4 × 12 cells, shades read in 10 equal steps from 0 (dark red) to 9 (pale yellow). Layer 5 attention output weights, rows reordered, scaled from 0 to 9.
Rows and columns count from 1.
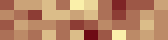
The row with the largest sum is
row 1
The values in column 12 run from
5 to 6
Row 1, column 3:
6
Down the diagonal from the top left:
3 4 5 7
